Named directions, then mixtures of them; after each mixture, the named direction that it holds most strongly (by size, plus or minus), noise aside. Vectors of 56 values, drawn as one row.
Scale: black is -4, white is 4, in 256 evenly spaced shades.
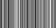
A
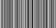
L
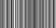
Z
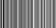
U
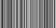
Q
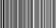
U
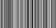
L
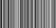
A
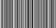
L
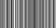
Z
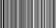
U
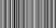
Z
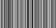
L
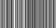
Z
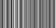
Z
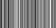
A
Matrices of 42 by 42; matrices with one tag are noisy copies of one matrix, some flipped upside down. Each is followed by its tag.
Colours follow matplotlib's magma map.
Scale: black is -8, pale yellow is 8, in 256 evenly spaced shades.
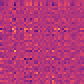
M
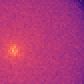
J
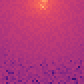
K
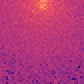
K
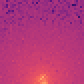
K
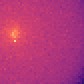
J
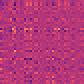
M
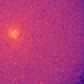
J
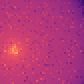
J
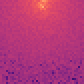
K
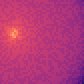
J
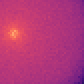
J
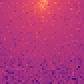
K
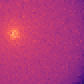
J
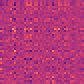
M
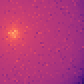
J
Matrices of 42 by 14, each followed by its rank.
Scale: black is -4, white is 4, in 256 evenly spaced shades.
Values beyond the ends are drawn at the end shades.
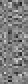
three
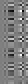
one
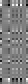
one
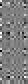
two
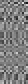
two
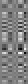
one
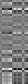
one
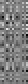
two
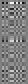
one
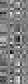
two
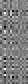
two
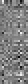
three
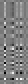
one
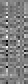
two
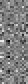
three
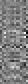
three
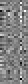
three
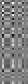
one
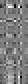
two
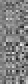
three
